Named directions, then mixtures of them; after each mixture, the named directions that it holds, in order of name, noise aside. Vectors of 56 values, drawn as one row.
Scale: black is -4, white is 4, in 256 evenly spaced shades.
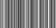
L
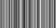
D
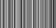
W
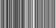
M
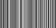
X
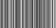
W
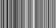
M, X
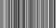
D, L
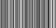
L, W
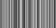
D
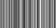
D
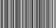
W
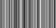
D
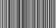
X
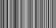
M, X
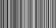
M, X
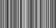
L, X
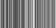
M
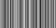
D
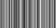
D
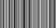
D, W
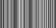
D, X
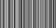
W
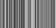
M, W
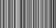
W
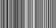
M, X
